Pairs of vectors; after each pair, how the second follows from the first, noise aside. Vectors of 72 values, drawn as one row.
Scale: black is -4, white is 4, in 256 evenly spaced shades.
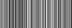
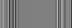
partly zeroed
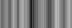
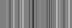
partly zeroed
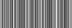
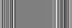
partly zeroed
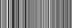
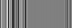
partly zeroed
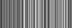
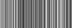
wrapped around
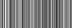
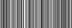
wrapped around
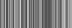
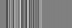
partly zeroed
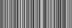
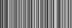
wrapped around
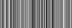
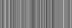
shrunk
